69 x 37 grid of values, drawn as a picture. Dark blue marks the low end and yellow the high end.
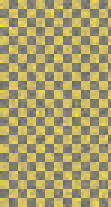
Seam: none. Average level on the scale: 70%. Odd rows or columns: none. Grain: checkered. Histogram: two levels. Slope: none.
